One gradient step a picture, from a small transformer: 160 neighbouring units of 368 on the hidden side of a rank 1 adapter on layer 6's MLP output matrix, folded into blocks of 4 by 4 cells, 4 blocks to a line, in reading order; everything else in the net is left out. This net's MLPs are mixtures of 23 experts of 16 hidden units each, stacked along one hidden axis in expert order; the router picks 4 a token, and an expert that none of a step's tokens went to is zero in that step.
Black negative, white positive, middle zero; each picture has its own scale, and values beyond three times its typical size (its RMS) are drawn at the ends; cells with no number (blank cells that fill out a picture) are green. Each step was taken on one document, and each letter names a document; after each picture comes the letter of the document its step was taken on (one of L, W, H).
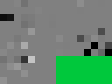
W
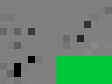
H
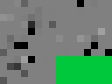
W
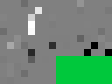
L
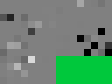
W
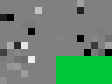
W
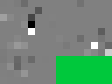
L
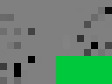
H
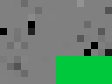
L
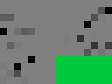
H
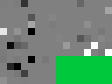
L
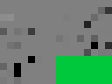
H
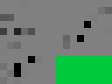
H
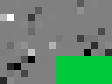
W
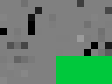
L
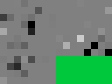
L
